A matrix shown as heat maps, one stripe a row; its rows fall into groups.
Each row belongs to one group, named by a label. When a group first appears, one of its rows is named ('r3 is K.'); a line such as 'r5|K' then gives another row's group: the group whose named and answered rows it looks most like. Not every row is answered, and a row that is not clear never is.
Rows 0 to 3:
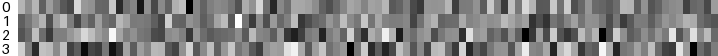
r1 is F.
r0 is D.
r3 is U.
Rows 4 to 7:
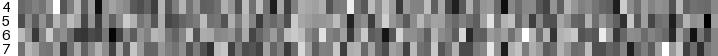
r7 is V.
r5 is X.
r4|D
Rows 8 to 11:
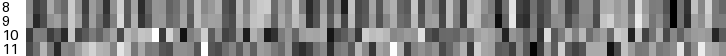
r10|X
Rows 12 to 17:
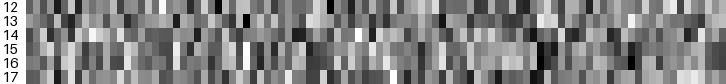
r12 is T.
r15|F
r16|F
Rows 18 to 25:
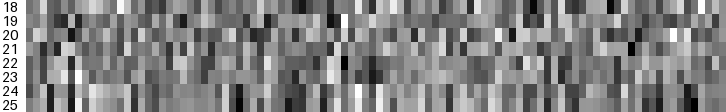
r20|V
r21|F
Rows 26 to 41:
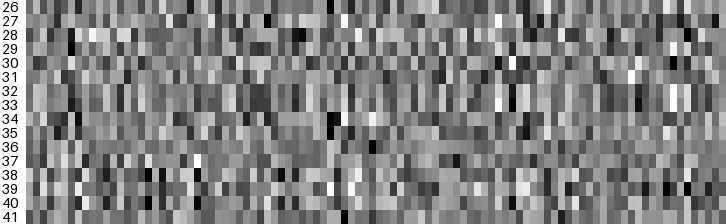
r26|T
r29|V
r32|V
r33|V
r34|X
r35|T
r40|D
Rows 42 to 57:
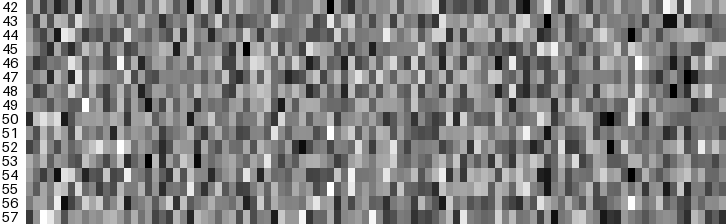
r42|T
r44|F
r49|D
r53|D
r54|F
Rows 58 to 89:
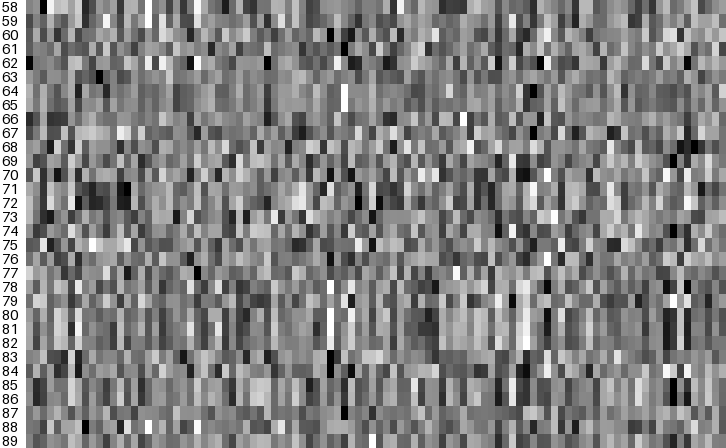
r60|T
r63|U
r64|X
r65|X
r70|T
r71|U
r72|U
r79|V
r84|T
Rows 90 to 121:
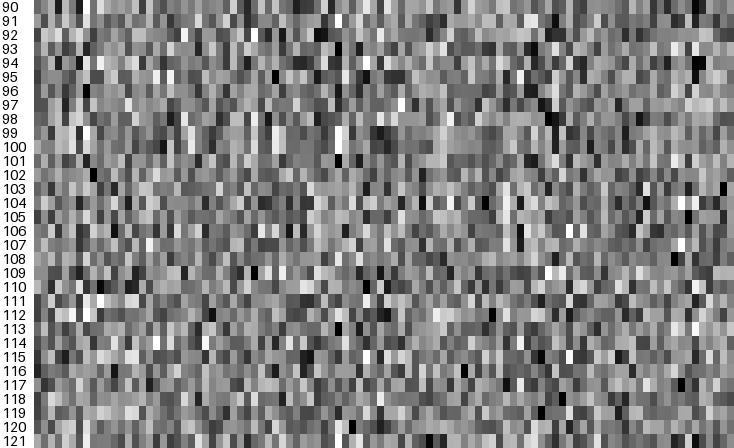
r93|T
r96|T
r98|F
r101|T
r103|X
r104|V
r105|X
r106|D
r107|V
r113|T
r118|F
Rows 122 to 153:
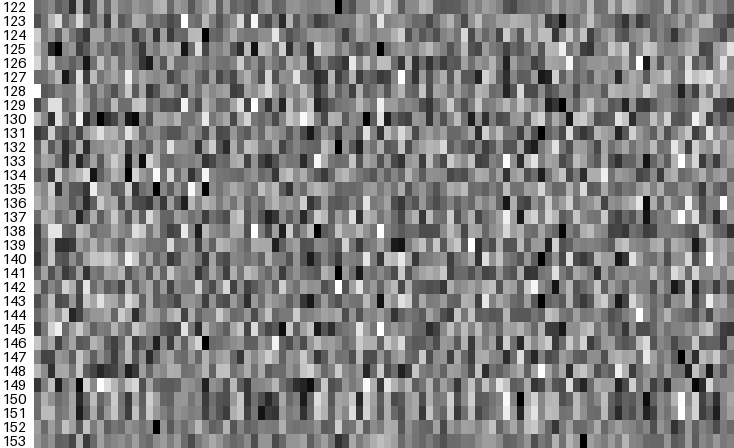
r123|F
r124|D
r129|F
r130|U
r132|T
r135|D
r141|T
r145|F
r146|D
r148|U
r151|V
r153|X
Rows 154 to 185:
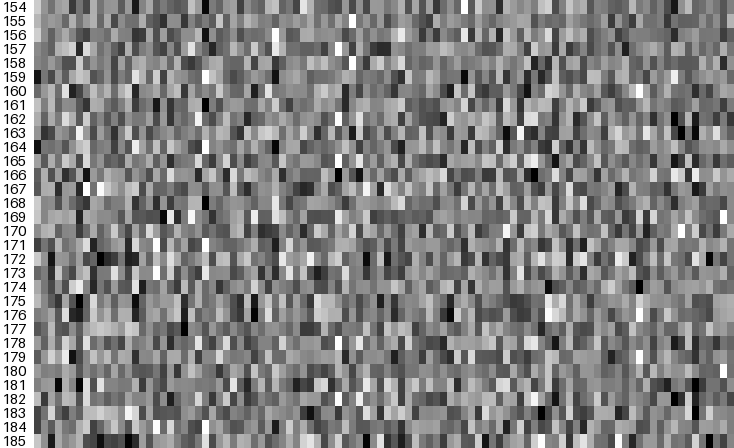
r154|D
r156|D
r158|X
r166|T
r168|D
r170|V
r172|U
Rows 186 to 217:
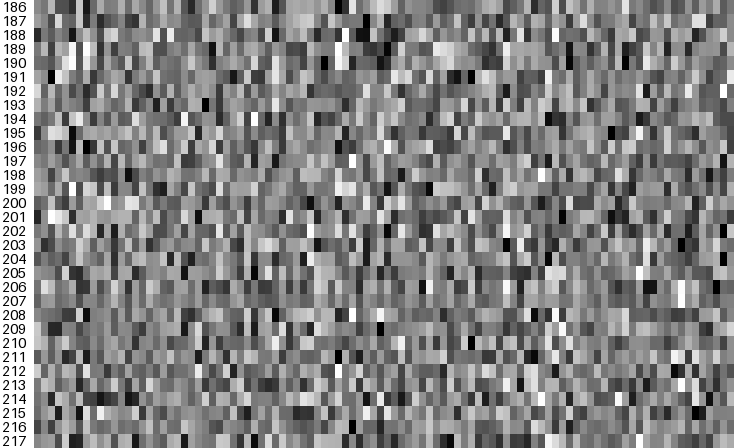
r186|X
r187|U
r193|D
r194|F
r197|X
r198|U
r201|F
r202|X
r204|X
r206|V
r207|V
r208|X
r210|D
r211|T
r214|U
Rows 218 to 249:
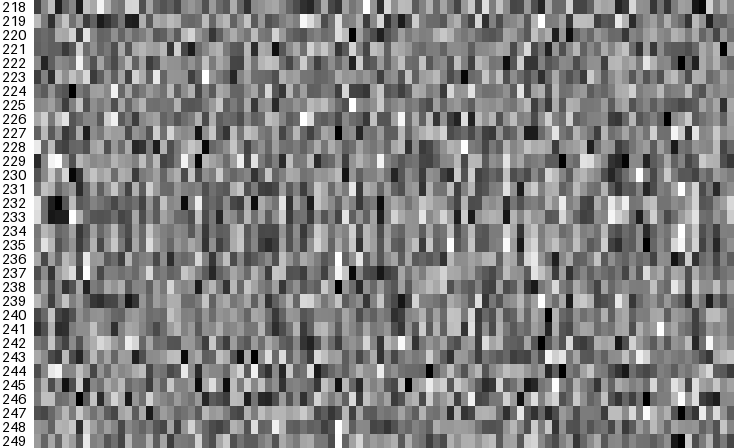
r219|U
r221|X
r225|X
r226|D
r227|T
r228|D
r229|F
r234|V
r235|V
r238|T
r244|F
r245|T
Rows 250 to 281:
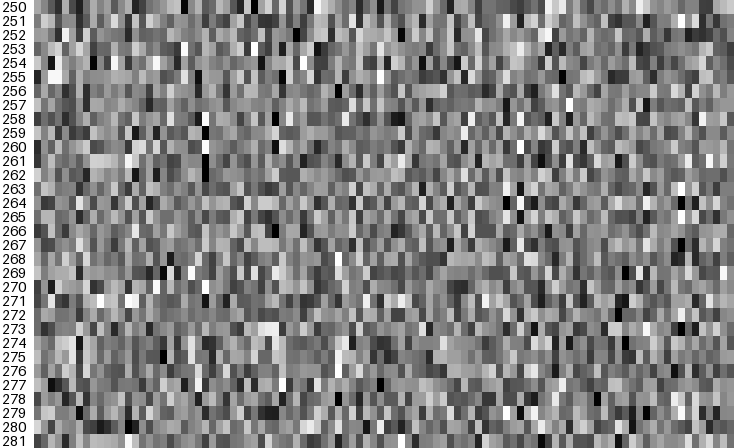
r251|V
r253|F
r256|T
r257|X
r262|D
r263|V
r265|V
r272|V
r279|V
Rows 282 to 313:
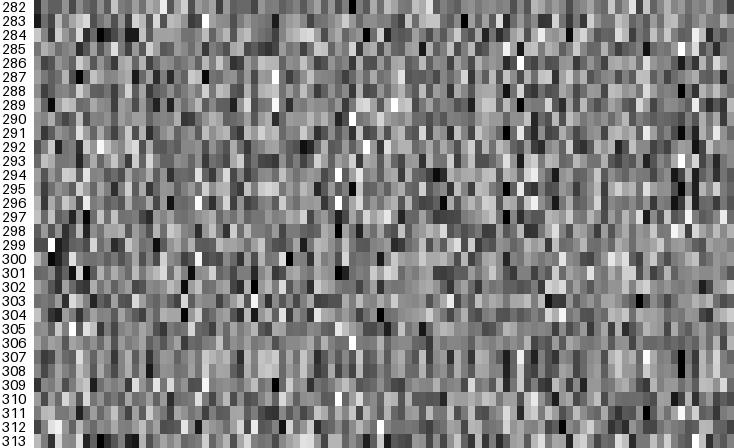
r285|V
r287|D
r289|D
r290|X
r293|V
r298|T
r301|X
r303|F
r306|X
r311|V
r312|F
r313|U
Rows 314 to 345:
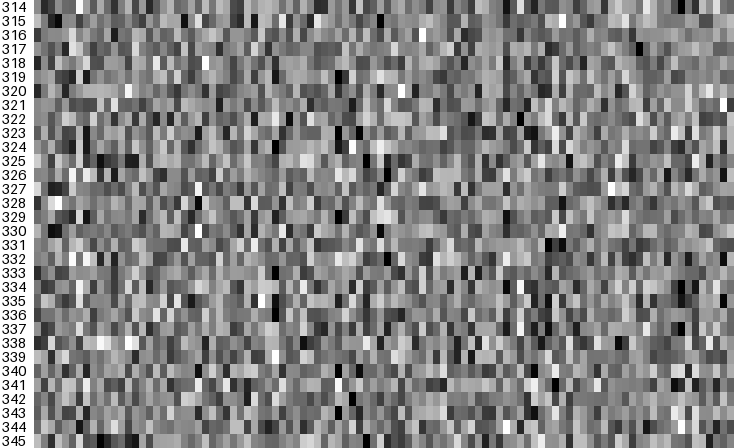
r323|T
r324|X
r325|U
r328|F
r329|X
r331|F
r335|X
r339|D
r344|V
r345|U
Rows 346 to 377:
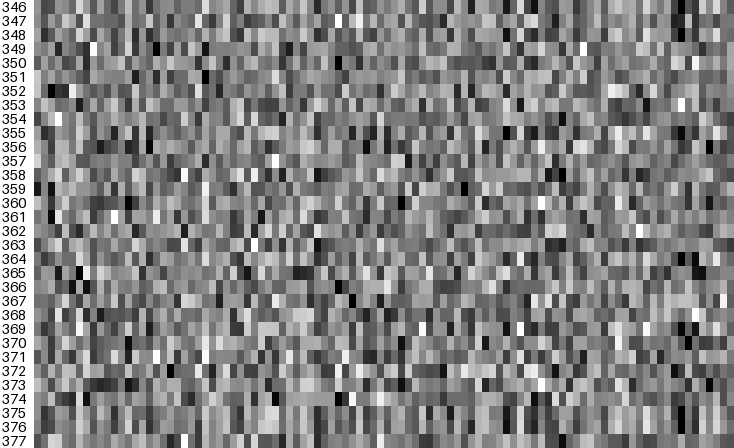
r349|D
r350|T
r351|D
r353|V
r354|F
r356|U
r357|D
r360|U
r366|X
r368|U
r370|U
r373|U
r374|X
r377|F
